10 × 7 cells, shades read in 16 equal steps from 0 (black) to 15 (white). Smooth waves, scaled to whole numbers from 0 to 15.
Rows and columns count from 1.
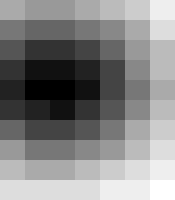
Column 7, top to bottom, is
14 13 11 11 10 11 12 13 14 15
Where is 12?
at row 1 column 6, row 7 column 7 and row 9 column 5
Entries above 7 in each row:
7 3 2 2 1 2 2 5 7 7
